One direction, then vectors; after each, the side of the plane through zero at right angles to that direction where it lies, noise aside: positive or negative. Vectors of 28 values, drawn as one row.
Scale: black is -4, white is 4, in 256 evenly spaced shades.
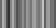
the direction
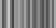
negative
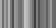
negative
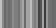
positive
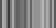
positive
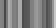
negative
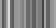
negative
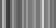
positive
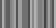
positive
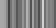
positive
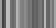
negative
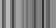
negative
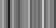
positive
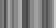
negative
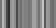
positive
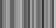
negative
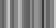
negative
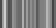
positive
